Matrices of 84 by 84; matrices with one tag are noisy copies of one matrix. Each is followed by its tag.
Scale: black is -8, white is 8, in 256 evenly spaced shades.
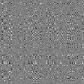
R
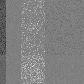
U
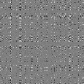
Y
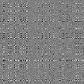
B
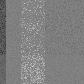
U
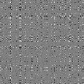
Y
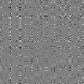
Y
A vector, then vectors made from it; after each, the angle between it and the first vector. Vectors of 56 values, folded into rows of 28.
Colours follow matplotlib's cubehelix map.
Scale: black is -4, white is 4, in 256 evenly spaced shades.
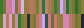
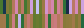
orthogonal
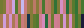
nearly parallel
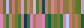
partly aligned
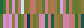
nearly parallel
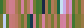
partly aligned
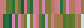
nearly opposite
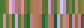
partly aligned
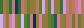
orthogonal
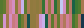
nearly parallel
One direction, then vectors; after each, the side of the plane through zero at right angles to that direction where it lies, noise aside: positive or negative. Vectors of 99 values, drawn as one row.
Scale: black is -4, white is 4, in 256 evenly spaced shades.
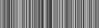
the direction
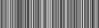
negative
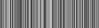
negative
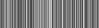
negative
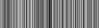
positive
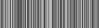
negative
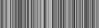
negative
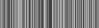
positive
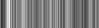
negative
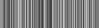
positive
